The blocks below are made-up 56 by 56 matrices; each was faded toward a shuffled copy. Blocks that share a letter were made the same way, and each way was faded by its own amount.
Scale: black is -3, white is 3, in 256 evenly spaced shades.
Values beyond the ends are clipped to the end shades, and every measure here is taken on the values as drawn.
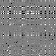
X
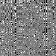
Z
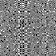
Z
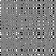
X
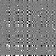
X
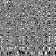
Z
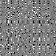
Z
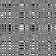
X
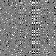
Z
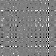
X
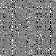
Z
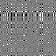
X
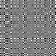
X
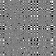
X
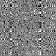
Z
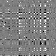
X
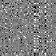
Z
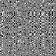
Z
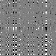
X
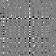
X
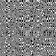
Z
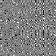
Z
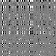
X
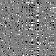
Z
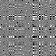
X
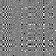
X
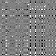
X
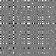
X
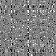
Z
